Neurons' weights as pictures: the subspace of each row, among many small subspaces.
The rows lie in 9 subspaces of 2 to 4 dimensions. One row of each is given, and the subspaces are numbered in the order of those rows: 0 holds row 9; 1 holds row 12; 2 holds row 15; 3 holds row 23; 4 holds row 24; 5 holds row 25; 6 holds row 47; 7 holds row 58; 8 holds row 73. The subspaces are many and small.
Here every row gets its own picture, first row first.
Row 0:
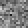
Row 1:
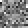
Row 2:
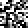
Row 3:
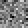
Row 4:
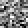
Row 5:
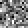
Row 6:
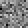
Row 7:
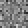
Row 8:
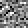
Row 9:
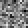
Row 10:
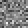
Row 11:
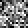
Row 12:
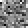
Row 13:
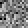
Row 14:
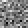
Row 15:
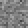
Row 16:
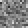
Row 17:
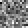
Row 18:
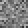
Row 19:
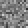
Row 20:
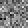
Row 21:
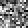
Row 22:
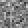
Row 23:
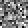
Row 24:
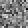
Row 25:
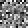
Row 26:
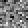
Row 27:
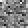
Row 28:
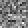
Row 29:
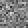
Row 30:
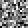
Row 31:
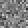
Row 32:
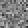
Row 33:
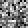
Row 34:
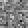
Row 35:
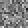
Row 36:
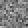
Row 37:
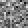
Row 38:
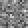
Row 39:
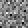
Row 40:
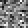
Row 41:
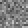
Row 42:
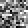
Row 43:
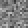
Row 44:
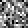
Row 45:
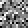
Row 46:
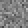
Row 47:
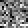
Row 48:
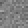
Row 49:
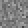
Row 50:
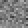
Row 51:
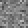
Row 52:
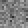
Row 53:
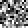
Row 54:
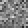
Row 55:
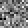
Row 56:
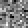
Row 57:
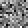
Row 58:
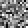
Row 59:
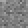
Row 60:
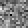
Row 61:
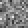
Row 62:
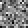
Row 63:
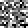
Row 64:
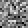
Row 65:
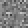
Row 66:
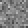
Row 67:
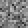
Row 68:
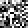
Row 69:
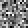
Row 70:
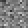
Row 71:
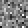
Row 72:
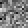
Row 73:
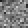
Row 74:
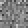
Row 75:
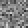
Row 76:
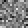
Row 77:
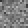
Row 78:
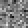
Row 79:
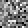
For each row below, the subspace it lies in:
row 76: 6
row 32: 7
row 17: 1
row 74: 5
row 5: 0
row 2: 2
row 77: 8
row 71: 3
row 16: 1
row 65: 5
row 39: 5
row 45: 3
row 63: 6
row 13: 3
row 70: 1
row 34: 2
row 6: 4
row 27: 1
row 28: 5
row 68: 7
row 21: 4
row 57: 4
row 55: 7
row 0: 4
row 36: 6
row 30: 3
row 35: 4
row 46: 4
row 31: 7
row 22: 8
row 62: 0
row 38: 0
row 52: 6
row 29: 6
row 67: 5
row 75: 7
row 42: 4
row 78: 0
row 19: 7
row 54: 6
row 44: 8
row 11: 8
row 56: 0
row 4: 6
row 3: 6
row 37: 8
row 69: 3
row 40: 2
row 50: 6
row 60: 4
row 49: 3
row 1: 8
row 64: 5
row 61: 0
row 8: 6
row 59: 1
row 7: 5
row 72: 3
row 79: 5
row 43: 3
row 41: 1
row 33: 5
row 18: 6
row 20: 7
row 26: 2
